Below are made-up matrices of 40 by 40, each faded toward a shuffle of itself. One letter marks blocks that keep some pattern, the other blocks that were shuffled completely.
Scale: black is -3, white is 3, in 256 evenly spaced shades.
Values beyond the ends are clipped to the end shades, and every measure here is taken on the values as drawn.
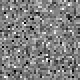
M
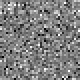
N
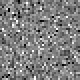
M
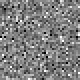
M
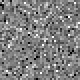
M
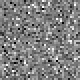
M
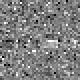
N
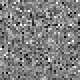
N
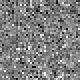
N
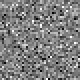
N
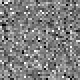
N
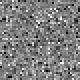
M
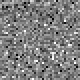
M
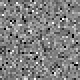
M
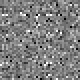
N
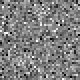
M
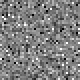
M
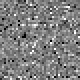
N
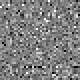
N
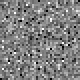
M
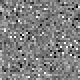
M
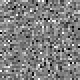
M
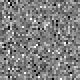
N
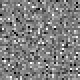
M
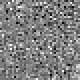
N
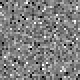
M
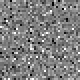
N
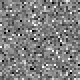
M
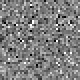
N
